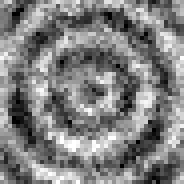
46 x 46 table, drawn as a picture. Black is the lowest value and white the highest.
Ninth with the highest average: bottom middle. Grain: blotchy. Rings: centred on the centre. Average level on the scale: 50%. Seam: none.
